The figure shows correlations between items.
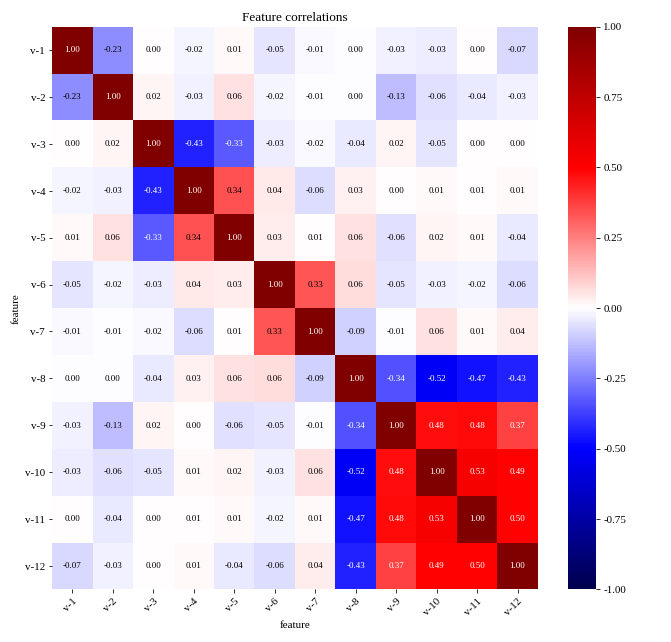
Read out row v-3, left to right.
0.00 0.02 1.00 -0.43 -0.33 -0.03 -0.02 -0.04 0.02 -0.05 0.00 0.00
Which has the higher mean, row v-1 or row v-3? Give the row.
v-1
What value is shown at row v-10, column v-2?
-0.06
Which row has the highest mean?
v-11
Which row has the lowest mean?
v-8
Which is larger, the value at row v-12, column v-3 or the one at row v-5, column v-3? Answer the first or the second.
the first
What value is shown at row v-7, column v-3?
-0.02
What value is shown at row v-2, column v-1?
-0.23
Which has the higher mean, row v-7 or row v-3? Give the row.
v-7
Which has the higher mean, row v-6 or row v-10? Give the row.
v-10
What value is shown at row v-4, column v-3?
-0.43
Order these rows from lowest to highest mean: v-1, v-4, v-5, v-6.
v-1, v-4, v-5, v-6
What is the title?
Feature correlations
